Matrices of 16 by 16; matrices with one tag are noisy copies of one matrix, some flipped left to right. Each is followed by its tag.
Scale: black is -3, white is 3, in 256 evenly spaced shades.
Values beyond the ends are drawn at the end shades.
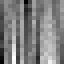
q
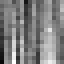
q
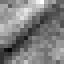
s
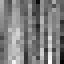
q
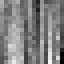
q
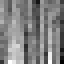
q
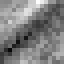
s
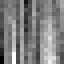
q
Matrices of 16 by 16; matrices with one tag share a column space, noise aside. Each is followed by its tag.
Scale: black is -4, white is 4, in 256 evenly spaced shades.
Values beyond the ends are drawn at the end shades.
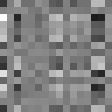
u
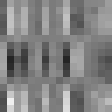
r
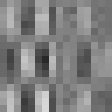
r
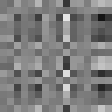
u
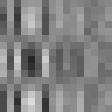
r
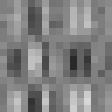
r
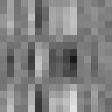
r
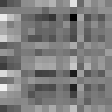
u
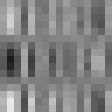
r
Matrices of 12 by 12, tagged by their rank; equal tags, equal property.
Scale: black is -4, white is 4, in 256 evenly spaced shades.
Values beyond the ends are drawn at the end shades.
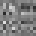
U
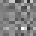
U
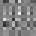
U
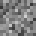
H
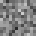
H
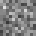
H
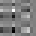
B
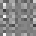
U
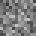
H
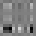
B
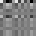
B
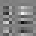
B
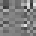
U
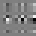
B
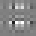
B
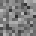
H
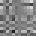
U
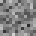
H
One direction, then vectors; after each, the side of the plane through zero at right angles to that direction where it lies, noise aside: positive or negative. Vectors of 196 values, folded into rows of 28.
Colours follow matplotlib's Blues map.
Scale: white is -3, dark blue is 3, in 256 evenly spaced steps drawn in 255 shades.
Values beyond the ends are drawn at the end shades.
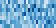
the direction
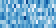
negative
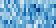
positive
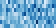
positive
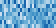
positive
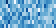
negative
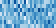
positive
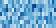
positive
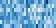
negative
